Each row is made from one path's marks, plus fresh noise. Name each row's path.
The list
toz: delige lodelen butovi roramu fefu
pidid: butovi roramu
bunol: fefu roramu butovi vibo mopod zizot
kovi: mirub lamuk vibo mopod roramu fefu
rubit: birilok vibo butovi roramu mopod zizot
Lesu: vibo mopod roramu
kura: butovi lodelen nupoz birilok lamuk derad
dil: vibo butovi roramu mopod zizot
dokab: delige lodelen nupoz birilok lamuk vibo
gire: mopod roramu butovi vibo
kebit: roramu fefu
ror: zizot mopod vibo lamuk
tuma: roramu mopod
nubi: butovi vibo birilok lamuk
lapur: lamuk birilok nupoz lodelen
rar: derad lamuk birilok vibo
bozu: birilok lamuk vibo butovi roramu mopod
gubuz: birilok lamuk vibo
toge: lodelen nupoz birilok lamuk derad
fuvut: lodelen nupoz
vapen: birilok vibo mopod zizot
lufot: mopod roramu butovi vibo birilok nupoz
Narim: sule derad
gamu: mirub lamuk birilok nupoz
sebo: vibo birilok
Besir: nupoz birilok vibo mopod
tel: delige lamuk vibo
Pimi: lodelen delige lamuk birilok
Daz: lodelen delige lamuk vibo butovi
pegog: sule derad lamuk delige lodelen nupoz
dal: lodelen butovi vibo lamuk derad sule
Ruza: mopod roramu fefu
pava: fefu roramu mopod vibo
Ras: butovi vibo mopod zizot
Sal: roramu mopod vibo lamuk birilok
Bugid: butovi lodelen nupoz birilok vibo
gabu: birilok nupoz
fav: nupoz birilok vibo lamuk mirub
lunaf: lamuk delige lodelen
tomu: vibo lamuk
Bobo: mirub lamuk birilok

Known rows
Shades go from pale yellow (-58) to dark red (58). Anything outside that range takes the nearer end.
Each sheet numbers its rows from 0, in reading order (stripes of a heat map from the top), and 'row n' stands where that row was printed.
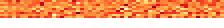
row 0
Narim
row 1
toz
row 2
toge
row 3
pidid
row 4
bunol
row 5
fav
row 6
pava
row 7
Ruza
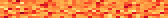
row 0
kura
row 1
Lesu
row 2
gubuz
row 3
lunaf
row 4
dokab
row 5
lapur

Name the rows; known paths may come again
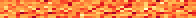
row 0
rar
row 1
kura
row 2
toz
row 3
Sal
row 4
kovi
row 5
dal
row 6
gamu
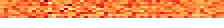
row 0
gabu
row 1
pegog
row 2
dil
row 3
pava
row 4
Lesu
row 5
Narim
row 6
kebit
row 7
sebo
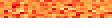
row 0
dokab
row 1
fuvut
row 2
gire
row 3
nubi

